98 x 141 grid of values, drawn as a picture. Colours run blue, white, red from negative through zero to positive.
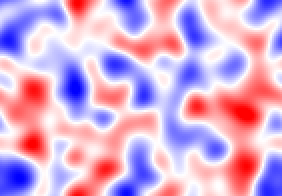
The ninth with the highest average is the middle right. No overall slope runs across the table. No lone cell stands out from its neighbours.
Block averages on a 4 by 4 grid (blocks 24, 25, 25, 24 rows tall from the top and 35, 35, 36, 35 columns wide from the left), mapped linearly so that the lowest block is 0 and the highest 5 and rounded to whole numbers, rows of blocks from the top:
0322 | 2113 | 5325 | 0323
